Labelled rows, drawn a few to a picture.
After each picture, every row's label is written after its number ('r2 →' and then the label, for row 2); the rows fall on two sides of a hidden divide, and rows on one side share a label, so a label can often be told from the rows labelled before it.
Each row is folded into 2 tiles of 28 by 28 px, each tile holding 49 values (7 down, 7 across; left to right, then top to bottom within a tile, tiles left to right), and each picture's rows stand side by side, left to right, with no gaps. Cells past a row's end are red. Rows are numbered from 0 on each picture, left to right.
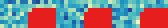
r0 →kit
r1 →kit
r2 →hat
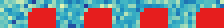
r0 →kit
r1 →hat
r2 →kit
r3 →kit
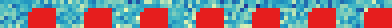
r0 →kit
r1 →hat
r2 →kit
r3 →kit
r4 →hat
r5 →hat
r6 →kit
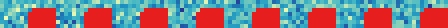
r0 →kit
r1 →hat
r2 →hat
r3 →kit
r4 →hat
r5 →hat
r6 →kit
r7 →kit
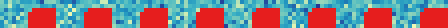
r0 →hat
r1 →kit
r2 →kit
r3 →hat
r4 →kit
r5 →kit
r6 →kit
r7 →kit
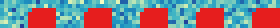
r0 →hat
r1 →kit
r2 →hat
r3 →kit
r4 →kit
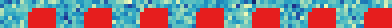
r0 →kit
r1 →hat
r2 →hat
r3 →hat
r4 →kit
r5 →kit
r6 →kit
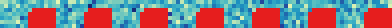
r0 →hat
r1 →hat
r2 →hat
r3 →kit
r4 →hat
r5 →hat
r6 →kit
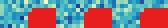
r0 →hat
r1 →kit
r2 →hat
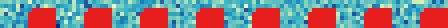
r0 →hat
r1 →hat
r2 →hat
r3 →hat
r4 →kit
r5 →kit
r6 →hat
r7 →hat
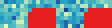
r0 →kit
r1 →kit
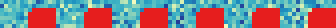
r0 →hat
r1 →hat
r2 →kit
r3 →kit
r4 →hat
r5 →kit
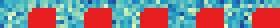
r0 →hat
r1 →kit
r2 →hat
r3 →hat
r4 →kit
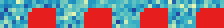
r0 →hat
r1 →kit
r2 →kit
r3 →kit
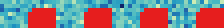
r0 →hat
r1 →hat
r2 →hat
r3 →kit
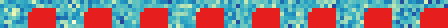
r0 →hat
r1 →hat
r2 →hat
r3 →kit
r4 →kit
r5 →kit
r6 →hat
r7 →kit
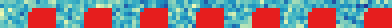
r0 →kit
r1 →hat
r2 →hat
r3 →hat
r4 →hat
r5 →hat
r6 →kit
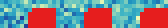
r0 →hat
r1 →kit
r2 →kit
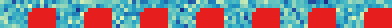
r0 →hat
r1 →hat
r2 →hat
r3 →kit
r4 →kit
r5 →kit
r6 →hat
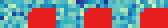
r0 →kit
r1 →hat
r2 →hat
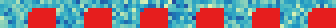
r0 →kit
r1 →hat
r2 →hat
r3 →hat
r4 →kit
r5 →kit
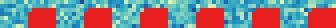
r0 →hat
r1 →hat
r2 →kit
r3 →hat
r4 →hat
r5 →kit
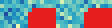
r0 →hat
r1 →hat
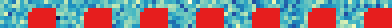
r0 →hat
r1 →hat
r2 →hat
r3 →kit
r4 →hat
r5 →kit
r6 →hat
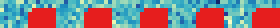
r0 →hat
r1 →hat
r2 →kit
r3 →hat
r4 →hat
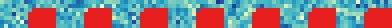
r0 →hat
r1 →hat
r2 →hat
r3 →hat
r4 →hat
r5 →hat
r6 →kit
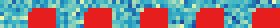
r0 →hat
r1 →hat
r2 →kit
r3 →kit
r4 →kit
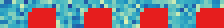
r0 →kit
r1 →kit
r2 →kit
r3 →hat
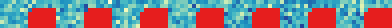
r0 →hat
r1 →kit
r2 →kit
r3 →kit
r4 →hat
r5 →kit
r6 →hat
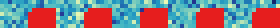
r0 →kit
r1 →kit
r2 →kit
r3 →kit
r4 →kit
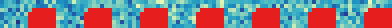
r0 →kit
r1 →kit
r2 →kit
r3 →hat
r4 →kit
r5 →kit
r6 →kit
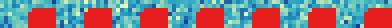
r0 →hat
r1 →kit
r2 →hat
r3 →kit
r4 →kit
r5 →kit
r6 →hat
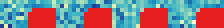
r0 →hat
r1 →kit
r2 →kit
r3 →hat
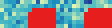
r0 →kit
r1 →kit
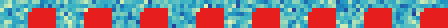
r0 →hat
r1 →hat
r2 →hat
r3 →hat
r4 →hat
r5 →kit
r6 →hat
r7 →hat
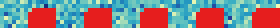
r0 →kit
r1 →hat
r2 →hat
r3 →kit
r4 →hat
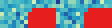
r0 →hat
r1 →hat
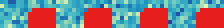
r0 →kit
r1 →hat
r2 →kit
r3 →hat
